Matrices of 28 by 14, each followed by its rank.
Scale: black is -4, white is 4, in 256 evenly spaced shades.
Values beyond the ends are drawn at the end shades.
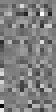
three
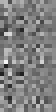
three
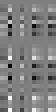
one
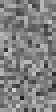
full rank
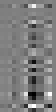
one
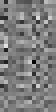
three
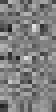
three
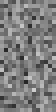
full rank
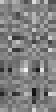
three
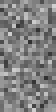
full rank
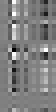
one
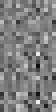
three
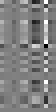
one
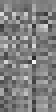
three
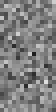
full rank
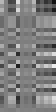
one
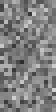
full rank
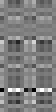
one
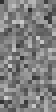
full rank
